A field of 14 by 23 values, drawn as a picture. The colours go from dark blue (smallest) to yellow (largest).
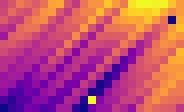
Average level on the scale: 50%. Lone odd cells: 2, 1 higher and 1 lower than their neighbours. Roughest part: bottom middle. Grain: diagonal, up to the right. Slope: up to the top right.
